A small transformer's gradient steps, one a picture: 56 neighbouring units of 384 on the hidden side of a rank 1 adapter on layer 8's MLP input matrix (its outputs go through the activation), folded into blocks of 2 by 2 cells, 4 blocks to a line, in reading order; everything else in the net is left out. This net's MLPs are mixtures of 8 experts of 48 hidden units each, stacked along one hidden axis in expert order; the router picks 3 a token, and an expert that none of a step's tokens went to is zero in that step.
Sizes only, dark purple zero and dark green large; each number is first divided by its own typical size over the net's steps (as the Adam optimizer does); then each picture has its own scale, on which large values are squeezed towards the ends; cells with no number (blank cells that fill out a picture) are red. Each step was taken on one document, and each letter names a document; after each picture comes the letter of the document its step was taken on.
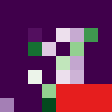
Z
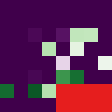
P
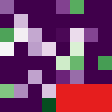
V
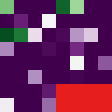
V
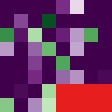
Z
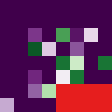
P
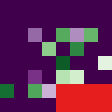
P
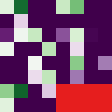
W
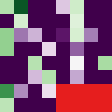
W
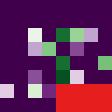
P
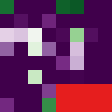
V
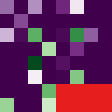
Z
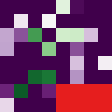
W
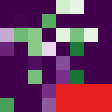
Z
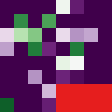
Z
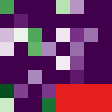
V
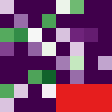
W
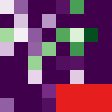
Z
